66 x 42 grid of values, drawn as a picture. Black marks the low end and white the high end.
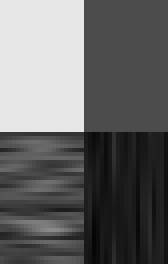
It is made of 2 by 2 panels. Panel 1,1: very high, flat. Panel 1,2: low, flat. Panel 2,1: low, streaked across. Panel 2,2: very low, streaked downward, faint in contrast.
